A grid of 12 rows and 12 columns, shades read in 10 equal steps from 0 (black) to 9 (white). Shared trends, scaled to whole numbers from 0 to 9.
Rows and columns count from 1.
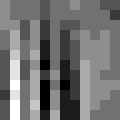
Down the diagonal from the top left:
5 4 3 5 1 4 1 2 6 5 4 4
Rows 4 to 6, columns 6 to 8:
4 2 4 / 4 2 3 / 4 2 3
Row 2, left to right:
5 4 4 4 3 4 4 4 4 4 4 2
